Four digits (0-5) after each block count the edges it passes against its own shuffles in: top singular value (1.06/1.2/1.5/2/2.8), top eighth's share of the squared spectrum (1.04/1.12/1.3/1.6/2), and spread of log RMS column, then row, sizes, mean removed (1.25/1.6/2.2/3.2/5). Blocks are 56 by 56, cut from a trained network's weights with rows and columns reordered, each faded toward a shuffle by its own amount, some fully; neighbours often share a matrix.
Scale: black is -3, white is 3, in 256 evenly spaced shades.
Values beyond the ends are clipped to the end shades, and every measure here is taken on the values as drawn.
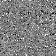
2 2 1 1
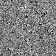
0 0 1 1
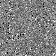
1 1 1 0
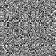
4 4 1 2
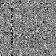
3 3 2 1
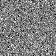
1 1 0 0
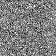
2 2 0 0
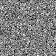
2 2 0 0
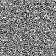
3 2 0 1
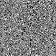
2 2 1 0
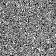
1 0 0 0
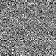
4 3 0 2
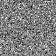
0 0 0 0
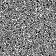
0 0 0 0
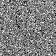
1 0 0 0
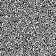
2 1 0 0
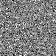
0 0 0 0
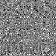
3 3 1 2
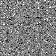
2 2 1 1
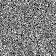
0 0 0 0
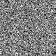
2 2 0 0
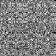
4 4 0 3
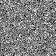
0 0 0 0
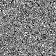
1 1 0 0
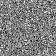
2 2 0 0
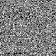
3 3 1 2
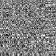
3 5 1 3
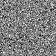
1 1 0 0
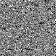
2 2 1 1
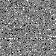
2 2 0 1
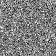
1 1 0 0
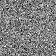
2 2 0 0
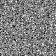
0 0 0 0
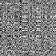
4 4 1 3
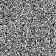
2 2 0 0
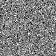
1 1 0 0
